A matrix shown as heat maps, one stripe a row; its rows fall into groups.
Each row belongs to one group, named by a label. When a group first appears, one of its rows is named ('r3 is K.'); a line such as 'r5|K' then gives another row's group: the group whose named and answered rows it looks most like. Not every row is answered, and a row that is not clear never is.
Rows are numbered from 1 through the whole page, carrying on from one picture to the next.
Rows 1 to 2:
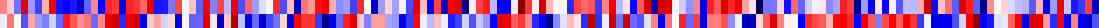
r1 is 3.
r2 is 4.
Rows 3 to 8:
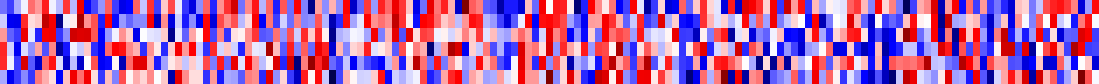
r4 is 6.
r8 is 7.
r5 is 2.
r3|6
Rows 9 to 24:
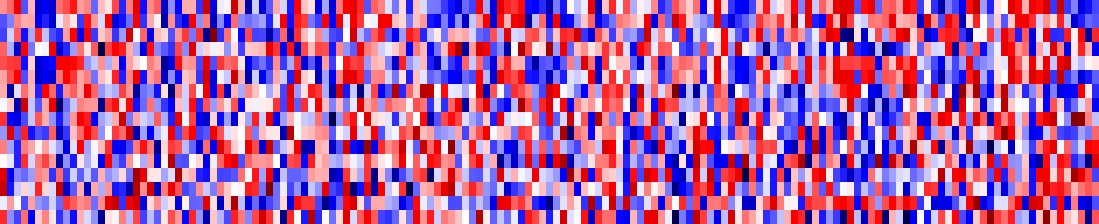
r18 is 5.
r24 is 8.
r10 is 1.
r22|6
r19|6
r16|3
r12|3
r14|4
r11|7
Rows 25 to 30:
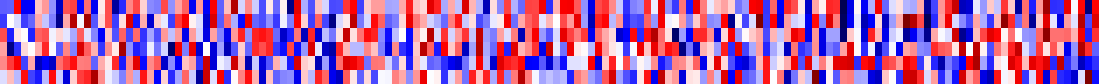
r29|4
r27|8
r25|7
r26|7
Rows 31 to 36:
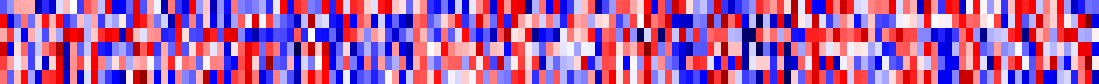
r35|5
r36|2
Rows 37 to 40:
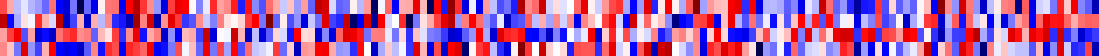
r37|3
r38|6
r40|3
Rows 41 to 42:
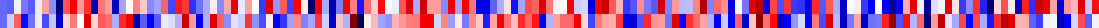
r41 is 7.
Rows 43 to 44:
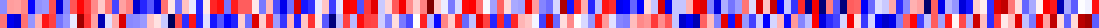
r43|5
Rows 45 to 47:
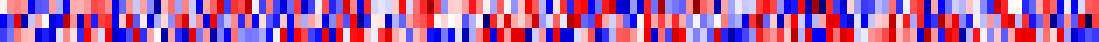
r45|5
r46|7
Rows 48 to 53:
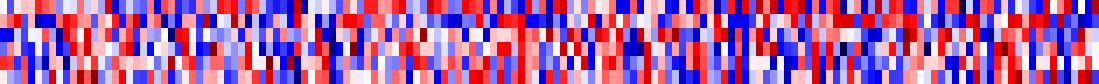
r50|7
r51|5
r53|5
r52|5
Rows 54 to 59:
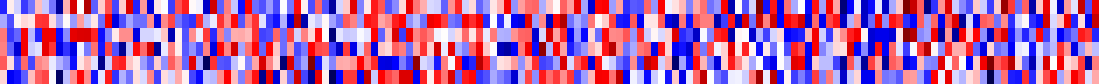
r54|7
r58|8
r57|6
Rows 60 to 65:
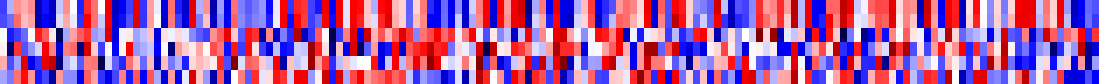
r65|1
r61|1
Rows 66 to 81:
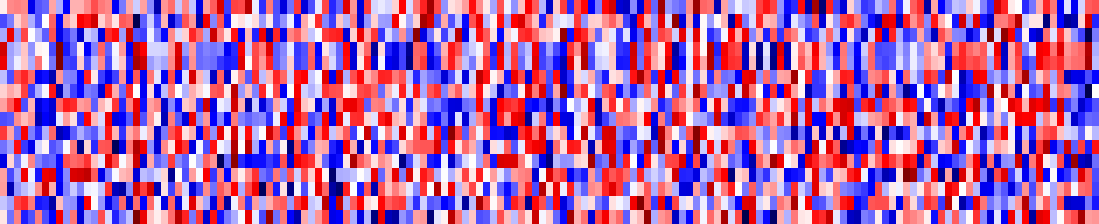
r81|7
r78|2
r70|8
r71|1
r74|1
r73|4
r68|3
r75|3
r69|8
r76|7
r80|1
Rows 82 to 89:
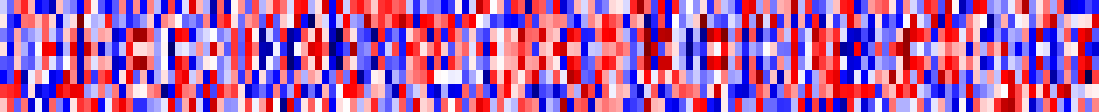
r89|5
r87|7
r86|7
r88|4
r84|7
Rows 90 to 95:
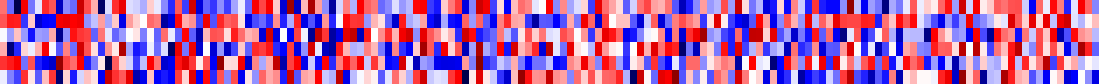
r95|3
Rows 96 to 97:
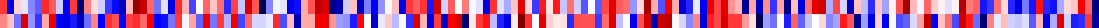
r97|3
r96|2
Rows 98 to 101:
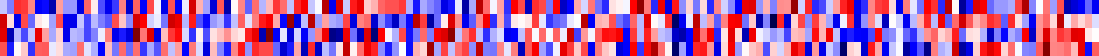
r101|8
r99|8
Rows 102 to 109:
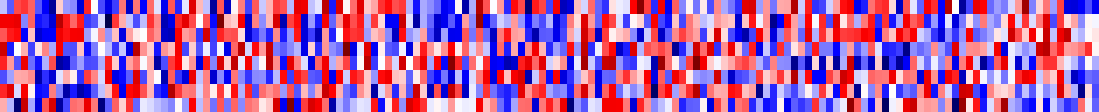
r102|1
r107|1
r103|4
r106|3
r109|2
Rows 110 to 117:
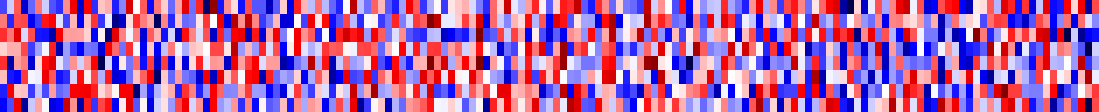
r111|2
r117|7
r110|7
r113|3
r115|6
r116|5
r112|4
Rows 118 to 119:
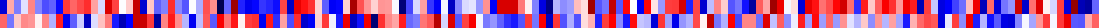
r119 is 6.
